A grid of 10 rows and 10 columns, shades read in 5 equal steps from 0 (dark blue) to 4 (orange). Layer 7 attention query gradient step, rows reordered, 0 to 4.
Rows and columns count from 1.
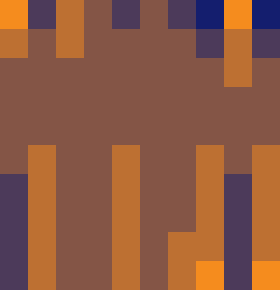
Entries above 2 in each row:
3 3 1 0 0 4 4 4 5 5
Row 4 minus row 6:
0 -1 0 0 -1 0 0 -1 0 -1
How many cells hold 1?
13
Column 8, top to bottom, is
0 1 2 2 2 3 3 3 3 4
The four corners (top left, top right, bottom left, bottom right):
4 0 1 4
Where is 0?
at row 1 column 8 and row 1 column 10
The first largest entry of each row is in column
1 1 9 1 1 2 2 2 2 8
